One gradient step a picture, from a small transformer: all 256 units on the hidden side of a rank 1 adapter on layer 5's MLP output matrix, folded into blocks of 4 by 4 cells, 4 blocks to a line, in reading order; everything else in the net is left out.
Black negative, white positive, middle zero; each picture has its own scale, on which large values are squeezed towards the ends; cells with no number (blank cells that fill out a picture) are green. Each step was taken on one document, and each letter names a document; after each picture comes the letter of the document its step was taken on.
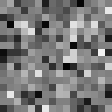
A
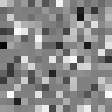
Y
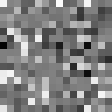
Y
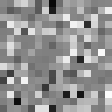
A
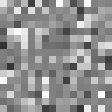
Y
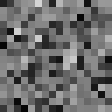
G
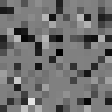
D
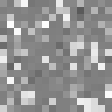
A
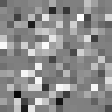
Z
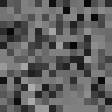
G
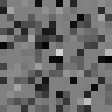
D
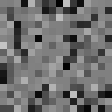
A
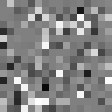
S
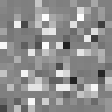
Z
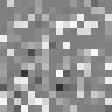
S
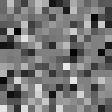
G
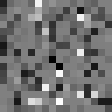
Z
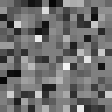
A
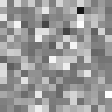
A
